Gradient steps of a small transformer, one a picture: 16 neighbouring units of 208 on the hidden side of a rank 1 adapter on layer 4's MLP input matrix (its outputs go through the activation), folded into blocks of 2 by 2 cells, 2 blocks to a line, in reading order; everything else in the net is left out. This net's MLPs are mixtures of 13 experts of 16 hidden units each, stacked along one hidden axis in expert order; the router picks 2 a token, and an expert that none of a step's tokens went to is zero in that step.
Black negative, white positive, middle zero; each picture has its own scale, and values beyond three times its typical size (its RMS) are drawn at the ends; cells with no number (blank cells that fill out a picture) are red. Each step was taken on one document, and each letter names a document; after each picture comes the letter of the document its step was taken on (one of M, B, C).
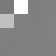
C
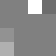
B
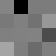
C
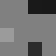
B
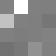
C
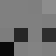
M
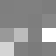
M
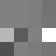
M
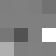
M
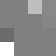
B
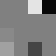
B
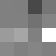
M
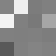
C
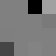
B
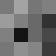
C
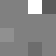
B
